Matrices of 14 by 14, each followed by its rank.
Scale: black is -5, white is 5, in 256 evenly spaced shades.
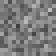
full rank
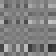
one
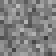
full rank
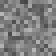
full rank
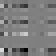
one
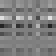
one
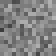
full rank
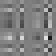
one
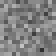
full rank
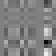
one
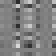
one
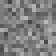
full rank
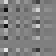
one
